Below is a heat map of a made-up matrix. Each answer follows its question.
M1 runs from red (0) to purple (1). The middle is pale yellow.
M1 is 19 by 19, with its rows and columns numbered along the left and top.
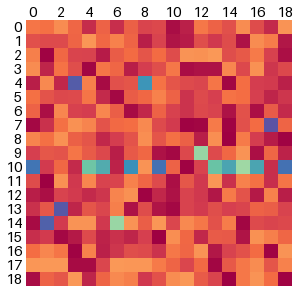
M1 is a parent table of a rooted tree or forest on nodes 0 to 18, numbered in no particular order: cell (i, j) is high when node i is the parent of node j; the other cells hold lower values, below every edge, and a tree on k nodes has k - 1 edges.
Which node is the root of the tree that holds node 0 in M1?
10
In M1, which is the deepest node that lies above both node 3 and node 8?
4
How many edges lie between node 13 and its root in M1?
1
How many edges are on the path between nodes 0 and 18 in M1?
2
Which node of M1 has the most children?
10
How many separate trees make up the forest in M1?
2
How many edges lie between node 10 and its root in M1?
0
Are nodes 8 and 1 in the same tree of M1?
yes
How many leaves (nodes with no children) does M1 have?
13
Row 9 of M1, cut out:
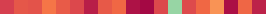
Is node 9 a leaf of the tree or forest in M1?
no
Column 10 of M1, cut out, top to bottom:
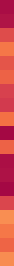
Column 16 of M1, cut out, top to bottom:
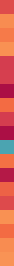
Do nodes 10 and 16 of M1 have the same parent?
no
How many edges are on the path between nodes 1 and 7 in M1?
3
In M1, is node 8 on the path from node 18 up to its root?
no
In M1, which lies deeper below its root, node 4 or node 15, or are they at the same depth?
the same depth
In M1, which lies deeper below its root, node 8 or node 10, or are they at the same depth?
node 8
